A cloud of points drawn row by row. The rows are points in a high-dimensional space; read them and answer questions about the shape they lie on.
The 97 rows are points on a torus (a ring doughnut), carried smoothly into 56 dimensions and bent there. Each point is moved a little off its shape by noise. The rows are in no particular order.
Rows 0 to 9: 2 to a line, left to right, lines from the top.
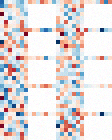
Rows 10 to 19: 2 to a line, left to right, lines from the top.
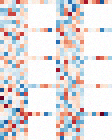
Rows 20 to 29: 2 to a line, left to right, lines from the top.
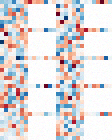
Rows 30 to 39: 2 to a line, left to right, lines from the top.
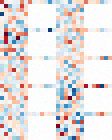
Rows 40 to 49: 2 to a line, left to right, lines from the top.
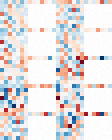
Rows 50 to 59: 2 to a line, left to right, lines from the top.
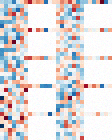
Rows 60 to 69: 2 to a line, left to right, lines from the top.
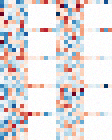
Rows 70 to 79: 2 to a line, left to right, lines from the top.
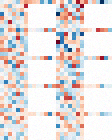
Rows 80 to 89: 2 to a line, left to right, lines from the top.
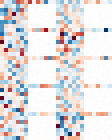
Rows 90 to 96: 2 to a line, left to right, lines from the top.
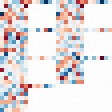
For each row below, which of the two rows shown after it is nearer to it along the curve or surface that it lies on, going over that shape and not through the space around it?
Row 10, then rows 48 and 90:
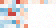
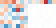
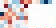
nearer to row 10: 90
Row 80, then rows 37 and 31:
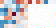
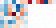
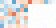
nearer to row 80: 37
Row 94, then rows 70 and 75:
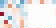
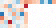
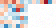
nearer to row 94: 75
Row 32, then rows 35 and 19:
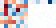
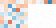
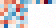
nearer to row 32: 19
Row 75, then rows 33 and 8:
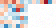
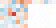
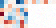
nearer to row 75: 8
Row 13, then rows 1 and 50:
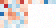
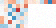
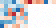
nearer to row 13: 1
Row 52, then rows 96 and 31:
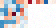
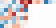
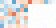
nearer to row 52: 96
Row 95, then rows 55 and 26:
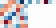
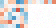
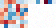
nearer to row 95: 26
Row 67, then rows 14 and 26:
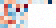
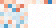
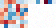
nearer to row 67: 26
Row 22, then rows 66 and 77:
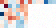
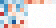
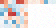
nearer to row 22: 77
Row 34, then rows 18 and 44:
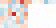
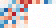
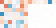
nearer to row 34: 44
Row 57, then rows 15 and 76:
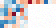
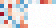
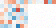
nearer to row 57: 15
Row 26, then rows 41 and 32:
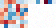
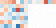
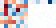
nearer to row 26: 32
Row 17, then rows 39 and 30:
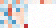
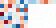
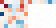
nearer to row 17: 39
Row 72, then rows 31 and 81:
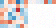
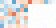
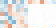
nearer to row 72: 81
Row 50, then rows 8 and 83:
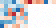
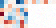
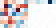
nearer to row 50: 8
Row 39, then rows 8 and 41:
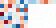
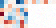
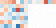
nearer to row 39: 41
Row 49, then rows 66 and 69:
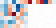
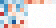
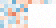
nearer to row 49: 66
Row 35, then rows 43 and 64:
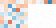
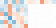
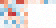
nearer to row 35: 64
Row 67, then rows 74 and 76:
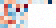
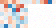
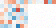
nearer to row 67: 76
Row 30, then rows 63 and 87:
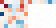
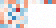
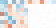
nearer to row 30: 63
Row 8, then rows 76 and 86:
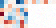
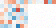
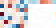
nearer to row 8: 76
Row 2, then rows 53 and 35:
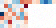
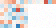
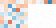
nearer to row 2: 35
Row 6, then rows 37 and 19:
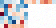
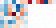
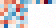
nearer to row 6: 37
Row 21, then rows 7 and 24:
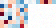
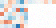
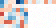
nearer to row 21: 24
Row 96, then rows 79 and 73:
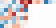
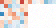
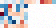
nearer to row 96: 79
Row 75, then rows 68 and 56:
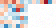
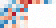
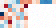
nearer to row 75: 56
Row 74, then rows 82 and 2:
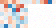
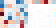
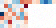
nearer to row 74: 2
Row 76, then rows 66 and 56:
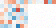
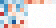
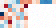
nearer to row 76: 56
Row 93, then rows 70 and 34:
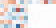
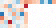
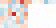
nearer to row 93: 70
